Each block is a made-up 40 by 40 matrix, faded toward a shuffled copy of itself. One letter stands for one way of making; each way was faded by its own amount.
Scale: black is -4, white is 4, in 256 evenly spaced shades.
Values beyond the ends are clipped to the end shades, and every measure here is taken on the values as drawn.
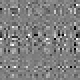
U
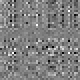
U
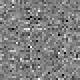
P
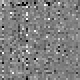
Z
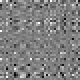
U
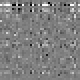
U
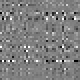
U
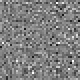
P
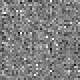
P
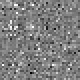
P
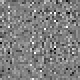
P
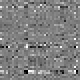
U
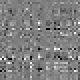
U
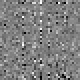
Z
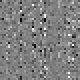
Z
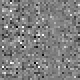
Z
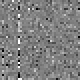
Z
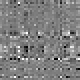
U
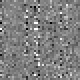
Z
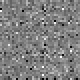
P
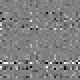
U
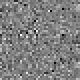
P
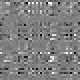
U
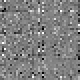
Z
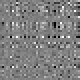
U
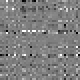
U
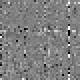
Z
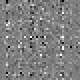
Z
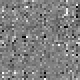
Z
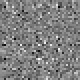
P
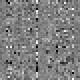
Z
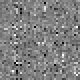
Z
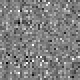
P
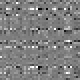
U
